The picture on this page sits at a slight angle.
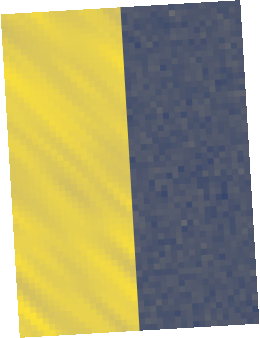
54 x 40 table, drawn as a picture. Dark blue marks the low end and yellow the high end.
The table splits into one row of 2 panels. Panel 1,1: very high, slanting down to the right, faint in contrast. Panel 1,2: low, fine-grained, faint in contrast.
